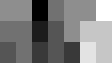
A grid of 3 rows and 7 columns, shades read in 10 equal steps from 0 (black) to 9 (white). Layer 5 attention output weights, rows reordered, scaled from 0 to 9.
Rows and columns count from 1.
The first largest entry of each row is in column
7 6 6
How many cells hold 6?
0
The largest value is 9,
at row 1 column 7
